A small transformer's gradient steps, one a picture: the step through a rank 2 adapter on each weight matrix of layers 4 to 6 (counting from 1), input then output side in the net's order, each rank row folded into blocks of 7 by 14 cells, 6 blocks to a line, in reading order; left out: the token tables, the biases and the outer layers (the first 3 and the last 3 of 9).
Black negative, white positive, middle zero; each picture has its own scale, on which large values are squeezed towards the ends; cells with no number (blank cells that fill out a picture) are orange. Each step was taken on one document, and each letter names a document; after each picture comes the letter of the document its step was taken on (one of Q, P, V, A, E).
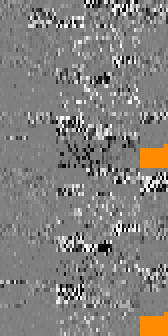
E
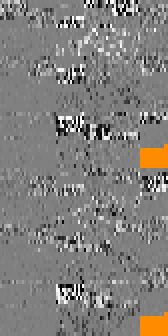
E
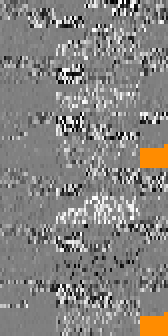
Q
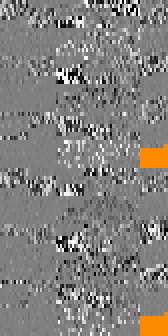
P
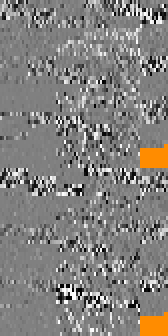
P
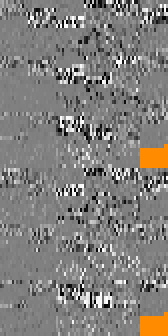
E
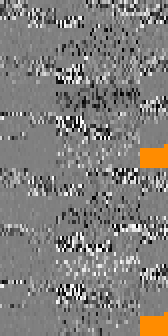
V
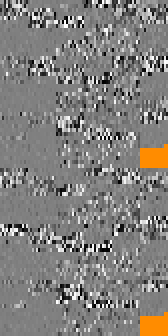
V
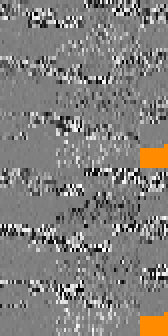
V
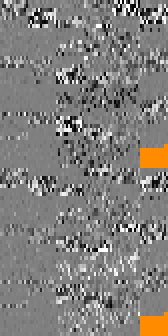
P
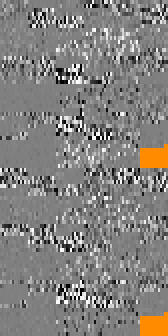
V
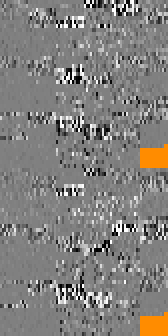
E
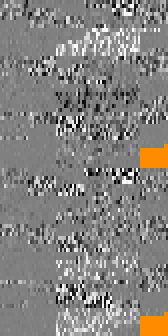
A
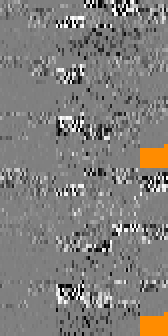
E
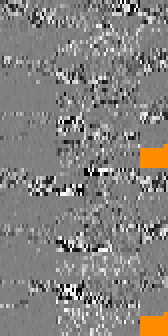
P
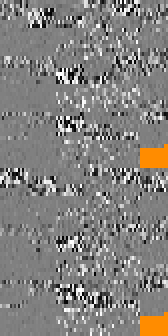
P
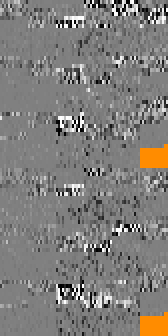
E
